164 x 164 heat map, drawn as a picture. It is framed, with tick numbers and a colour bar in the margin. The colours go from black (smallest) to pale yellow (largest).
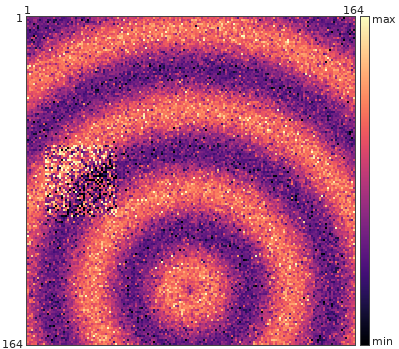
Values change most from cell to cell in the middle left. Rings spread out from the bottom middle. In the middle left lies a patch that is rougher than the rest. The histogram is bell-shaped.
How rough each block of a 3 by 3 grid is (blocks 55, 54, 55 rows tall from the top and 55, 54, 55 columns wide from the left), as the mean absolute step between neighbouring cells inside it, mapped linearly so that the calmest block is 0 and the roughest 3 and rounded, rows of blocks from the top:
0 0 0
3 0 0
0 0 0
